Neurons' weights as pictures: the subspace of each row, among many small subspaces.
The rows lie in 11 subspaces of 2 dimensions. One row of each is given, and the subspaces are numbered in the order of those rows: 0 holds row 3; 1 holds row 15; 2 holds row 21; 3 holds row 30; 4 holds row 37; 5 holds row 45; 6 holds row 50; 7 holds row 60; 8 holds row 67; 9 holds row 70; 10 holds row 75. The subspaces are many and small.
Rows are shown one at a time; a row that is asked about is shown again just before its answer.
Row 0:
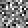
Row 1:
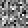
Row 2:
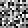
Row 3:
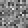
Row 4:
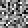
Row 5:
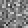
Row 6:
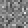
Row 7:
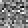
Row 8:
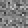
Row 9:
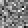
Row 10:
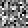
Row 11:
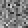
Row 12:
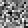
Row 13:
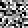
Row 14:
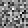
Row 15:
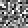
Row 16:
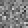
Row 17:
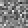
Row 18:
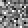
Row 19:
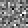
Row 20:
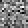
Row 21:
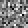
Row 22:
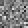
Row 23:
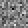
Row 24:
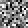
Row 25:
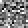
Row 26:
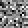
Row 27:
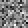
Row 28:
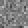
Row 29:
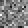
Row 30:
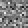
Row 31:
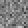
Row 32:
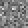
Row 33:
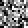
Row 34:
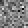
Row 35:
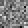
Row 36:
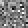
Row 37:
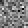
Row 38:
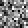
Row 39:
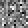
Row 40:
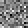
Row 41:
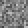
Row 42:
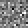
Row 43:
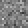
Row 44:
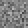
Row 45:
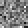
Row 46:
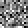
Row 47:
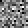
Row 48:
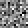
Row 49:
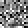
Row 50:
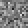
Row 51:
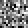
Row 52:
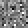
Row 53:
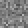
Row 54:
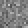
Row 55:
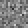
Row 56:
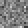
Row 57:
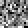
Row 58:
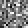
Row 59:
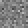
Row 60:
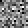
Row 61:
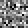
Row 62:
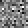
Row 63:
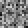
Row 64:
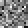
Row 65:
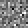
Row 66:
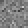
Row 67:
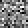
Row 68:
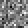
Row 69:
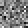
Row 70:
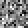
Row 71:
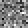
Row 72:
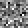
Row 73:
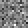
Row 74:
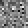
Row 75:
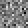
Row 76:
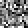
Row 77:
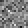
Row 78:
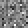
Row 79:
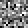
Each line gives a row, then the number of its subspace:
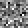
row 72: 6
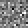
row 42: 2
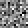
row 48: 2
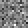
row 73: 7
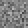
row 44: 0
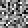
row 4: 1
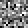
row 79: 6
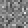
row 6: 10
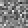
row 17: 1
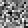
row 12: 0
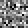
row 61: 3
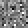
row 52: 4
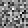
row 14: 0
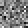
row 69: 5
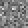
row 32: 9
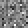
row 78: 4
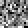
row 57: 2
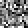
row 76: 6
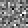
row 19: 2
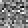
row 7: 8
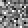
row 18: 3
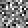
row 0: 10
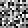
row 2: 0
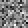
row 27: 7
